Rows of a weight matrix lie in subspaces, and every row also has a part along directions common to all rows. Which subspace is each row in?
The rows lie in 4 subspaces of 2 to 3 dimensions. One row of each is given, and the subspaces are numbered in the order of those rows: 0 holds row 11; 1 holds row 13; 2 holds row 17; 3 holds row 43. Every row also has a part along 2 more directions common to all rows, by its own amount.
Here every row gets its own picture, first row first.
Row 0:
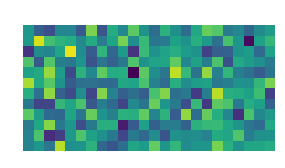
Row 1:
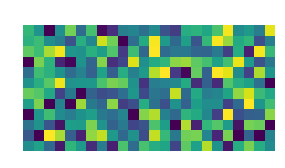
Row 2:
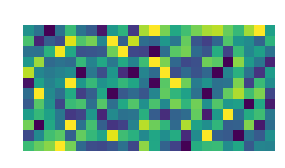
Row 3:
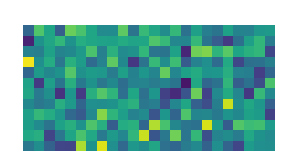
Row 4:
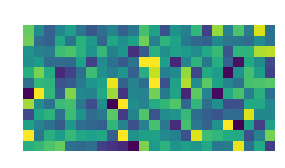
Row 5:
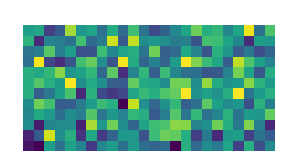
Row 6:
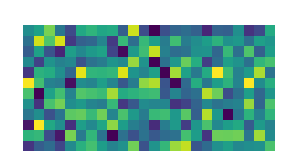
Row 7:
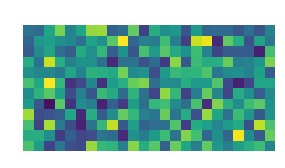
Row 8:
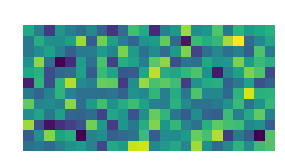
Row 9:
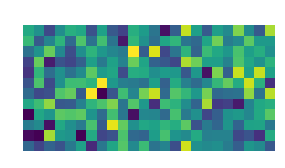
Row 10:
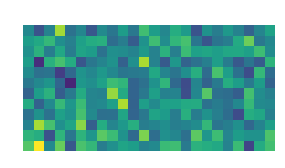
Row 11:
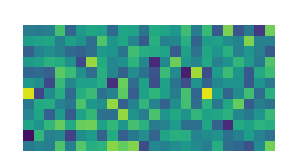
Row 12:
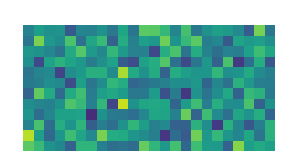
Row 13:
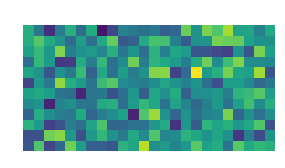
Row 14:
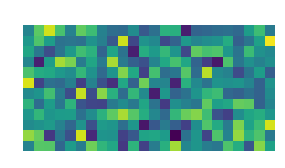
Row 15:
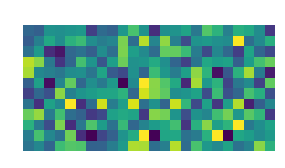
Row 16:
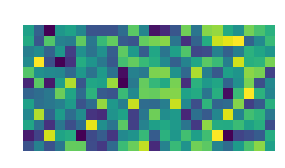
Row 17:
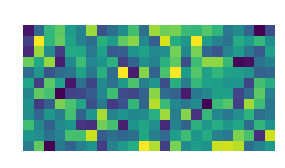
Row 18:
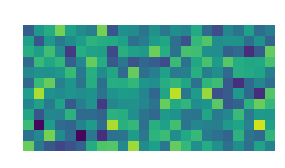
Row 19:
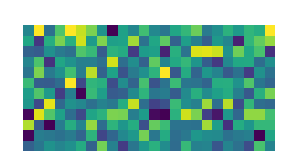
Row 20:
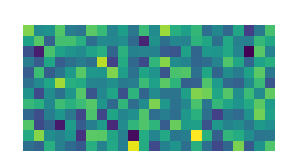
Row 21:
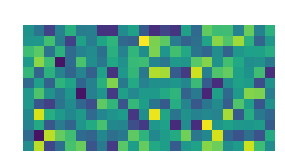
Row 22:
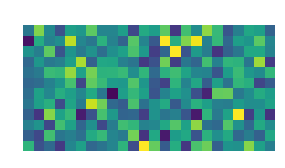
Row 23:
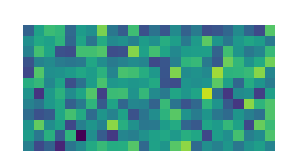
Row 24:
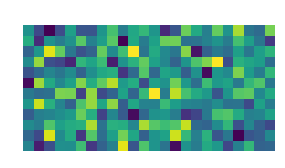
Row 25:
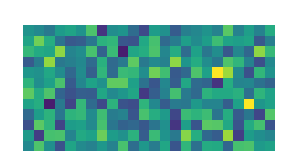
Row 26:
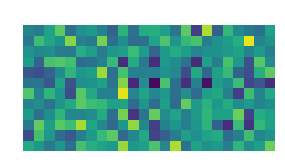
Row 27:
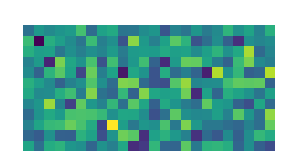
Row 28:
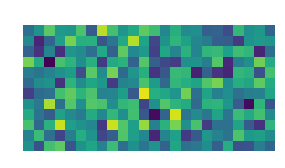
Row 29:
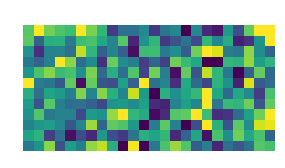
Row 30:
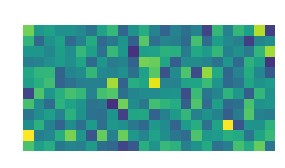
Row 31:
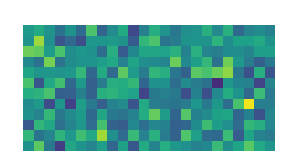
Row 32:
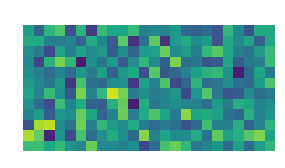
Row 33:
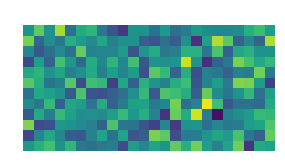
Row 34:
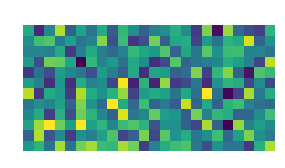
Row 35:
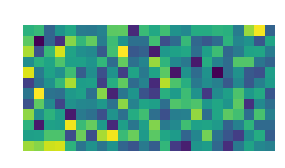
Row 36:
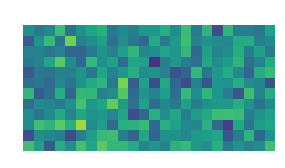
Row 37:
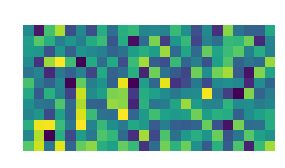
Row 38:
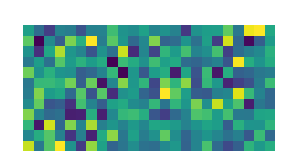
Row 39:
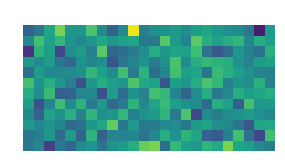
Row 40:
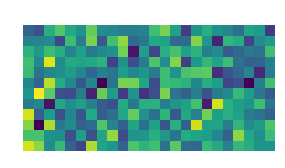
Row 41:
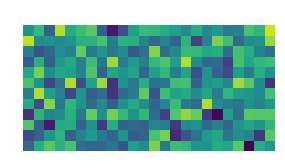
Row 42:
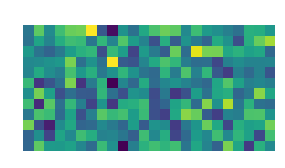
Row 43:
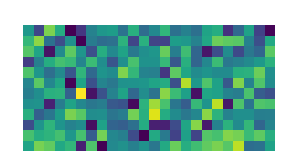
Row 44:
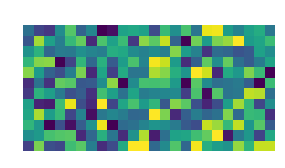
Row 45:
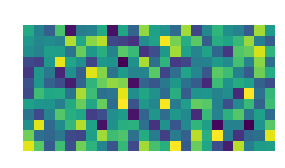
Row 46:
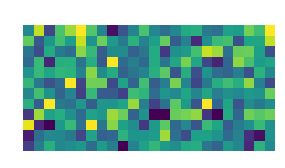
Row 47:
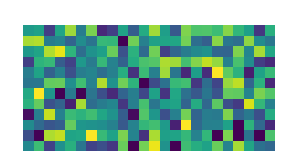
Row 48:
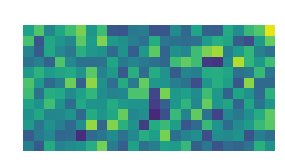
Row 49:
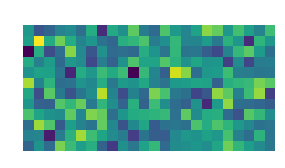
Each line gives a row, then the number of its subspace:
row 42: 3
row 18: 2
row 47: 1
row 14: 3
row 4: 0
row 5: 0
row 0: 2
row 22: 0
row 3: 3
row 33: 3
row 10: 0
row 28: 1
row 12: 0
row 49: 2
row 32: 0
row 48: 3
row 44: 1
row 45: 0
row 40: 2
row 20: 1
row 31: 1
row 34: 0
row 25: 1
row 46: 3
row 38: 2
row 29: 3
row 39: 2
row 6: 2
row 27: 1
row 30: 0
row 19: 3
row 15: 1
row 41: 3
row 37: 0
